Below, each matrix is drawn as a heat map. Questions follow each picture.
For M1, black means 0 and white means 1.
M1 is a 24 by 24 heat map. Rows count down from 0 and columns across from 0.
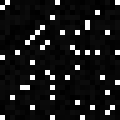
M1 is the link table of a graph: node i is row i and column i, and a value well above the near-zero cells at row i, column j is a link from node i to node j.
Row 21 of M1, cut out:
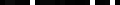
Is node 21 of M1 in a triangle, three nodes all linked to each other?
no
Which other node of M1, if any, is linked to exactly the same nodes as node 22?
node 18
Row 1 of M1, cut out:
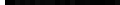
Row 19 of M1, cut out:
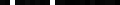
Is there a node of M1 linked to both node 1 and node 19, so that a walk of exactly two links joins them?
no
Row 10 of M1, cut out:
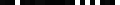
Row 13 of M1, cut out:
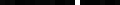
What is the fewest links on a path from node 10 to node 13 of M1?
2
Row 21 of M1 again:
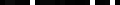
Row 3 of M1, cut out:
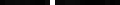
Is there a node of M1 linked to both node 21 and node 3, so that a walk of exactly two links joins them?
no
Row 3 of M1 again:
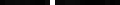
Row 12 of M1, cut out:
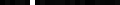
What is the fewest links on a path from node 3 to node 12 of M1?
4
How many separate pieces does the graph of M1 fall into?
1
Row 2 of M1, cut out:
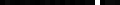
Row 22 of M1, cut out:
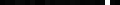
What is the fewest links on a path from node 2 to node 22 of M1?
6
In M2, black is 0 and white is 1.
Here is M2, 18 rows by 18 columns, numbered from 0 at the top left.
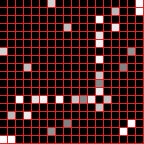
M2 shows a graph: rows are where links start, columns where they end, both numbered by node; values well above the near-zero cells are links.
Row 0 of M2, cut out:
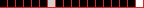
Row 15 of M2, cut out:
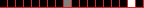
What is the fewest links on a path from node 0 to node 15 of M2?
3
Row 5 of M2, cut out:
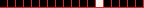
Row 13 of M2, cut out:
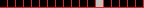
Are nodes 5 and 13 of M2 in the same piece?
yes
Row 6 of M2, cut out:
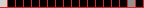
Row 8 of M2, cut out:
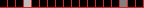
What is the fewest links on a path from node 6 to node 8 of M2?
3
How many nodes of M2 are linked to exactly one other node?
8
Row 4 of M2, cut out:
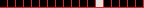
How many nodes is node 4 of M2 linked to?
1
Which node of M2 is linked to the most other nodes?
node 12
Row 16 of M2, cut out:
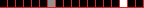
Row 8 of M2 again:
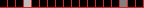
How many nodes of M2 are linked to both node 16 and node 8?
1
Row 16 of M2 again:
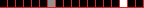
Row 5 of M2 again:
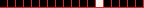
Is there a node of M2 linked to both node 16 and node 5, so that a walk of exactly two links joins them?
no
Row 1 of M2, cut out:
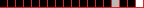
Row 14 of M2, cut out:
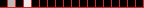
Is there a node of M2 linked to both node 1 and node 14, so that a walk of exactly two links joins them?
no
